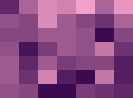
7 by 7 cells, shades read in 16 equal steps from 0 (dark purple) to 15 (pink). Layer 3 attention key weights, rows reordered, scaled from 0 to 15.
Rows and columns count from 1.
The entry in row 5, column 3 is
8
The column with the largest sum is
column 3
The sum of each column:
46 35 59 43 46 45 40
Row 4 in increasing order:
1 4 5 7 7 8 11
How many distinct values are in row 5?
5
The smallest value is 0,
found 4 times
